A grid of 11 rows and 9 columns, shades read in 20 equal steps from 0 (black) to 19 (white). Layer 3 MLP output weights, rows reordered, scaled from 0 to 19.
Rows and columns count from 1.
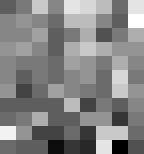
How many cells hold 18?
1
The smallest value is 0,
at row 11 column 8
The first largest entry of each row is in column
5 9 6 6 8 8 8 5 3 1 7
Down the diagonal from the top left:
7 11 12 7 12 11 8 7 9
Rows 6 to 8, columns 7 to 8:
8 16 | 8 15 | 9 7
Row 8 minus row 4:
-4 -5 -3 0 1 -10 -4 -4 -1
